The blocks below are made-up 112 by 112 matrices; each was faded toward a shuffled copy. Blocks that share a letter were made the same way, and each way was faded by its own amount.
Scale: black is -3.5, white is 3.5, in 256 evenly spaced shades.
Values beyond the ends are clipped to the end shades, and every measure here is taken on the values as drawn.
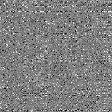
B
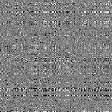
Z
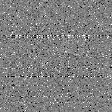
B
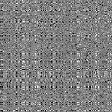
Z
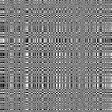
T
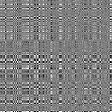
T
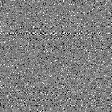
B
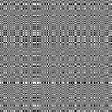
T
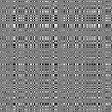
T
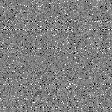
B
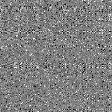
B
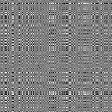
T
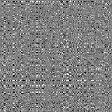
Z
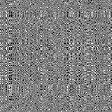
Z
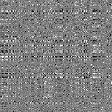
Z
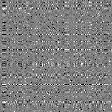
Z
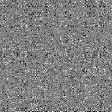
B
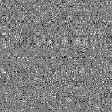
B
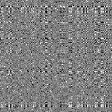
Z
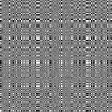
T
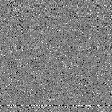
B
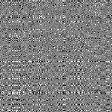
Z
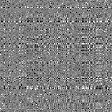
Z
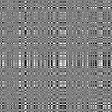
T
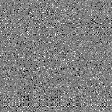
B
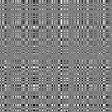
T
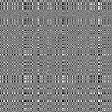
T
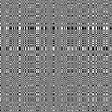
T
